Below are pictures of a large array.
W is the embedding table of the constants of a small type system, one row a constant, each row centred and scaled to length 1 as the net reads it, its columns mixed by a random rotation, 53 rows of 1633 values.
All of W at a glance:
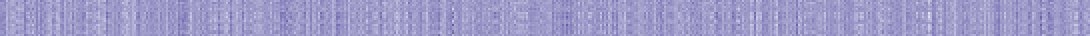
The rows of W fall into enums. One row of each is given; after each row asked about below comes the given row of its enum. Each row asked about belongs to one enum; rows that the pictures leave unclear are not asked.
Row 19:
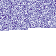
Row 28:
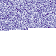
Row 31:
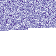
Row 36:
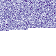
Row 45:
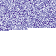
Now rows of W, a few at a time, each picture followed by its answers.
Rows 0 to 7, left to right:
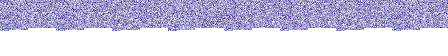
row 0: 28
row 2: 31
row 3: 45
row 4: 19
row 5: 19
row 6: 31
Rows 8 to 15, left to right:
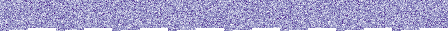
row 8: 36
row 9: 28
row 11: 45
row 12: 31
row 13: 19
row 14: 31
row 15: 45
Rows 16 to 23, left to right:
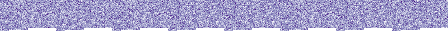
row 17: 31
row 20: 19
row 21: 28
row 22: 19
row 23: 31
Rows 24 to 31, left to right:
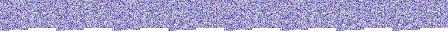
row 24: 28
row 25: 19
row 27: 31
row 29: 28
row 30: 31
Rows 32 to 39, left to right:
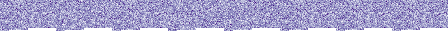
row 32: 28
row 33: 31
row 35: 45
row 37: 28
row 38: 28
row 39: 28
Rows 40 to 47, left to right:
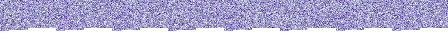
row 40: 31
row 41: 19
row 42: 28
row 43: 31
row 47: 19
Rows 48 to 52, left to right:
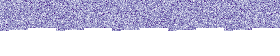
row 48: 36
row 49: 28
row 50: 45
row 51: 31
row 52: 28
